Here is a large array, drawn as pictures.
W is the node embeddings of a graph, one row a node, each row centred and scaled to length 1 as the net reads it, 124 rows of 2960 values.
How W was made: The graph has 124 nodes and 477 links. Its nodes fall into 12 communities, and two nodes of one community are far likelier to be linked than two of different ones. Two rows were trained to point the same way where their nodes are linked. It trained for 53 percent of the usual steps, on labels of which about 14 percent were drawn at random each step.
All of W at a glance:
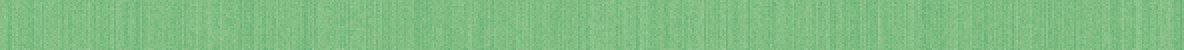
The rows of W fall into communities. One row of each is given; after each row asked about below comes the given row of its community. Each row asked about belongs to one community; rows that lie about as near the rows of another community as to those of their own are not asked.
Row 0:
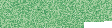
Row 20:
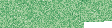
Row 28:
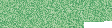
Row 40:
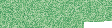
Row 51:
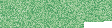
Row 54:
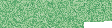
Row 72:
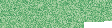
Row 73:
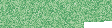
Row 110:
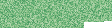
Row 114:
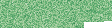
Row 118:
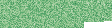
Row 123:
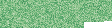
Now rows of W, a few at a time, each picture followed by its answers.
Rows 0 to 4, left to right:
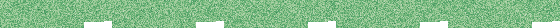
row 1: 73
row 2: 28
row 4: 72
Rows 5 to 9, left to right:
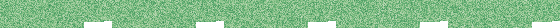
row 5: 51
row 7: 40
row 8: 28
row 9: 40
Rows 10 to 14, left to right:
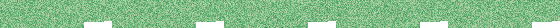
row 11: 110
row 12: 54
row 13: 51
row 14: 123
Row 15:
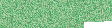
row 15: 0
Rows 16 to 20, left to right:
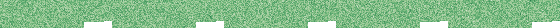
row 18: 51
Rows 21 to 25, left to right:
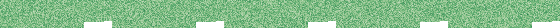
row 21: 123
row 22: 20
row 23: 28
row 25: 118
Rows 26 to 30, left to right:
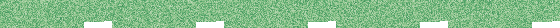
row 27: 54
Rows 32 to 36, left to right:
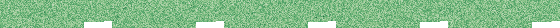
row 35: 114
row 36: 20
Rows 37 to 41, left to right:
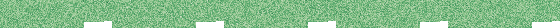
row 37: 28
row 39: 51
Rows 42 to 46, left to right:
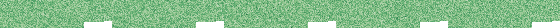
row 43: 0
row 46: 123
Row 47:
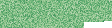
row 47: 20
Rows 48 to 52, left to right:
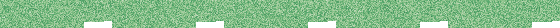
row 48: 0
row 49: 40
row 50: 110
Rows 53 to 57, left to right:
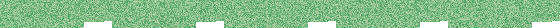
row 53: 20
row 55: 40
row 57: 0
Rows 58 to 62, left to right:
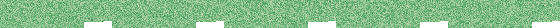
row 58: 54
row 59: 110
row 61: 54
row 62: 0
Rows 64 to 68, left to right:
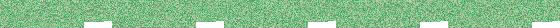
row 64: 114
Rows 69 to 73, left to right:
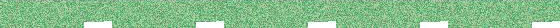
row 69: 0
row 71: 40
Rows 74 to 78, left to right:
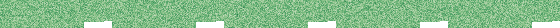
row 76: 110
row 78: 73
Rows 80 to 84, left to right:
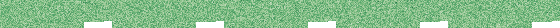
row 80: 51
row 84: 118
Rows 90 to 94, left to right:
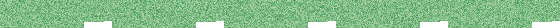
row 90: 110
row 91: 110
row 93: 28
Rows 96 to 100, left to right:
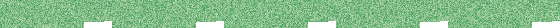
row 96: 28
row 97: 123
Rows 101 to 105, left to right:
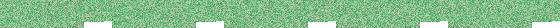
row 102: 73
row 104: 73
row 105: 73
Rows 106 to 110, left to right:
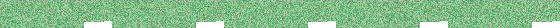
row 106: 0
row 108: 20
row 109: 54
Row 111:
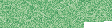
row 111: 123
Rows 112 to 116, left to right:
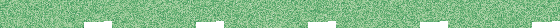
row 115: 114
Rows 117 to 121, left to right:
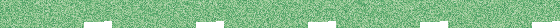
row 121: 28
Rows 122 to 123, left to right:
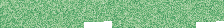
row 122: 73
